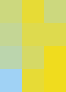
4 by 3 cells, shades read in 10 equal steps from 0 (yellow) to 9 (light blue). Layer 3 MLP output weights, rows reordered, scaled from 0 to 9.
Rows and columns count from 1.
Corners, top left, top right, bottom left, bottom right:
4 4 9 0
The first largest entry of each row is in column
1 1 1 1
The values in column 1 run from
4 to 9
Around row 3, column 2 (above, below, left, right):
2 1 6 0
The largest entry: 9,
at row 4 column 1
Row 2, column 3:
2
